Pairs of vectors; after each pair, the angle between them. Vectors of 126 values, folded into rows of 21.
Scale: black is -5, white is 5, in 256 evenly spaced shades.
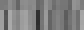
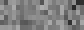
orthogonal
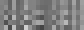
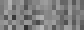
nearly opposite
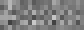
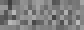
nearly opposite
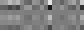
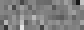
orthogonal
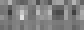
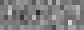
partly opposed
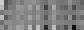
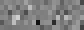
orthogonal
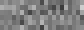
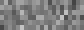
partly aligned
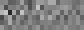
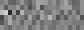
nearly parallel
